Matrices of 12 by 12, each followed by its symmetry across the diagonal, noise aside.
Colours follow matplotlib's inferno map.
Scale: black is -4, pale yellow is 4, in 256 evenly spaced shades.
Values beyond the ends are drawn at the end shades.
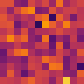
neither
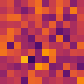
neither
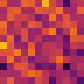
symmetric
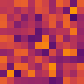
symmetric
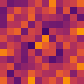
symmetric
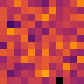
neither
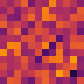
symmetric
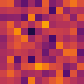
neither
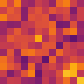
symmetric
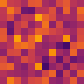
symmetric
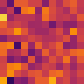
neither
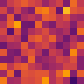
neither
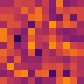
neither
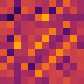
symmetric
